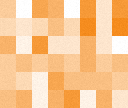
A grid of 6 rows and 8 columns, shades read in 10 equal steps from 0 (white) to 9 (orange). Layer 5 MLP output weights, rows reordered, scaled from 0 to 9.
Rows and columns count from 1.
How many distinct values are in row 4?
3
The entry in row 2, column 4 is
5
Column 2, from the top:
0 2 1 5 3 6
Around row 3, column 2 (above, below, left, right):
2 5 6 8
